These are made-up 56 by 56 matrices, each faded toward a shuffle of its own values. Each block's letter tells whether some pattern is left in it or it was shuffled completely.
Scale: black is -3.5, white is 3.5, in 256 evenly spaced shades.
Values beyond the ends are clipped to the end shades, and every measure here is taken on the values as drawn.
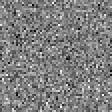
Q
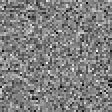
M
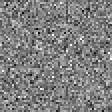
Q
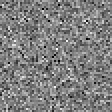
Q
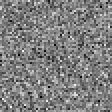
Q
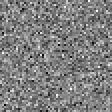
Q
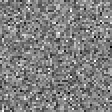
M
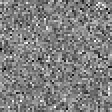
M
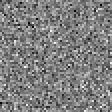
Q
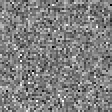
Q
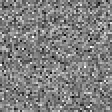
Q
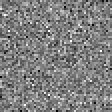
Q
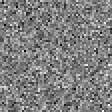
Q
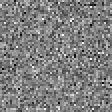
M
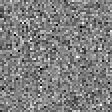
M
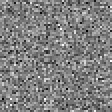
M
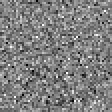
M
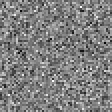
Q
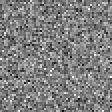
Q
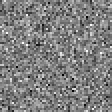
M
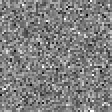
Q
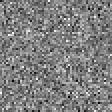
M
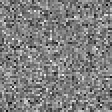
M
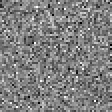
M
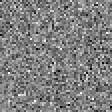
Q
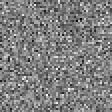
M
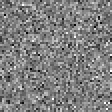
M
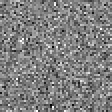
Q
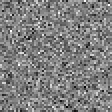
M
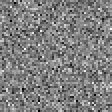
M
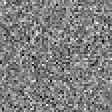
M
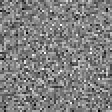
Q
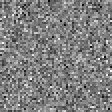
Q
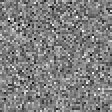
Q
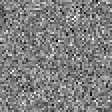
M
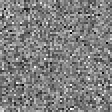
M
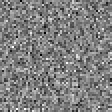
M
